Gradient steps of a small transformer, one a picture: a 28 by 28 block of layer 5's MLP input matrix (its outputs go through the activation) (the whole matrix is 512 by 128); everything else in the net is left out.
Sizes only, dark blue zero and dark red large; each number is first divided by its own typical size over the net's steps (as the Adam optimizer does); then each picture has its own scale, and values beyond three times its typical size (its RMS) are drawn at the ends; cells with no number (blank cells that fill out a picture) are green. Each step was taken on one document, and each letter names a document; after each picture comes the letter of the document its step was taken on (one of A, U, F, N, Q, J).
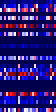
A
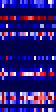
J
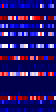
J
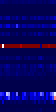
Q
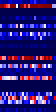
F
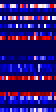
F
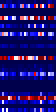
J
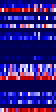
F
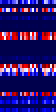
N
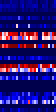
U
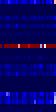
Q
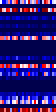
N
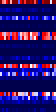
U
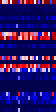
U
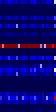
Q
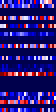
J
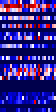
F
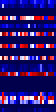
J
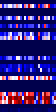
F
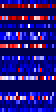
F
